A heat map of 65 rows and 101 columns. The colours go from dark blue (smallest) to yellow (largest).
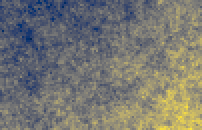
Slope: up to the bottom right. Ninth with the highest average: bottom right. Histogram: bell-shaped. Ninth with the lowest average: top left. Stripes: none. Grain: blotchy.
